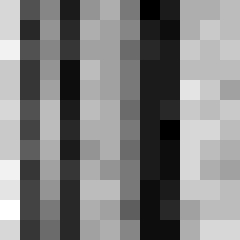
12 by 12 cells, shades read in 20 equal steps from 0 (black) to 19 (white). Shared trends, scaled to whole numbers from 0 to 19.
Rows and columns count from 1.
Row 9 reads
18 4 12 4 13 11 9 2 1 16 13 12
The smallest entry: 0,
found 2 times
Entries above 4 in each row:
9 8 9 8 8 9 9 9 8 9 9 8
